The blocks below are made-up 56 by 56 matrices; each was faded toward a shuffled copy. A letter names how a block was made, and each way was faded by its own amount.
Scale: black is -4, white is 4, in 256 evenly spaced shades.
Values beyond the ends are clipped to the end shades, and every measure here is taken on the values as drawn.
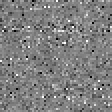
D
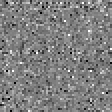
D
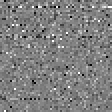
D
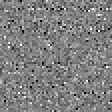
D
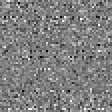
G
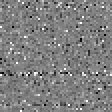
D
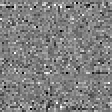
G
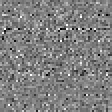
G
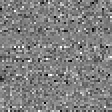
G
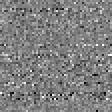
G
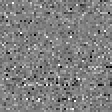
D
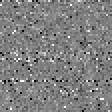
D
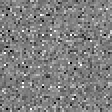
D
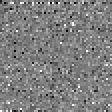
D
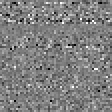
G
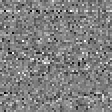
G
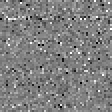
D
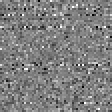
G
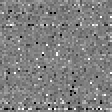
D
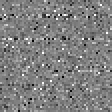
D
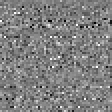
G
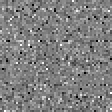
D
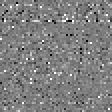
D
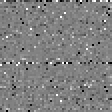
D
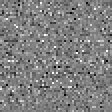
D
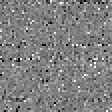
D
